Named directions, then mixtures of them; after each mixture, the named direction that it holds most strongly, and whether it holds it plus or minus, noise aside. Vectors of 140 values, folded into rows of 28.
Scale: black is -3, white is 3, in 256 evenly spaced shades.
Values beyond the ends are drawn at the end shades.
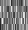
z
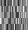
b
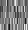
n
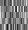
b, plus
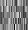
b, minus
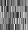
b, plus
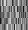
b, minus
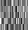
b, plus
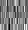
n, plus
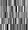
n, minus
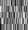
z, plus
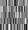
n, minus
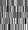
n, plus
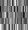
n, plus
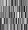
n, minus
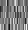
n, plus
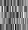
b, plus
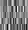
n, minus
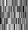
b, minus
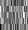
z, plus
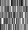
z, plus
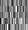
z, plus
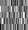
z, plus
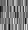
n, plus
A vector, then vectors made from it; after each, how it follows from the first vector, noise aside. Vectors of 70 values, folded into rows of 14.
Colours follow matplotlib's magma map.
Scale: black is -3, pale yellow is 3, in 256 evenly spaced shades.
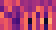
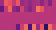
partly zeroed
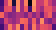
wrapped around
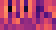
reversed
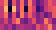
reversed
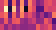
reversed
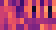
wrapped around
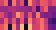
wrapped around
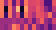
wrapped around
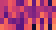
wrapped around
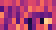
sign-scrambled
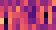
wrapped around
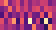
sign-scrambled
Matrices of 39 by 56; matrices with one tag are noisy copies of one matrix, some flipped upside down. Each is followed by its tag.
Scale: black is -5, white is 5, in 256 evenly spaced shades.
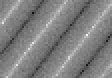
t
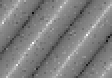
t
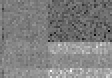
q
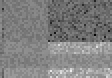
q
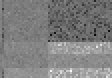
q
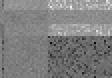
q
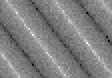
t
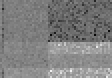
q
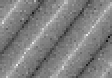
t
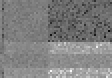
q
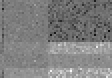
q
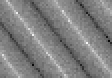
t
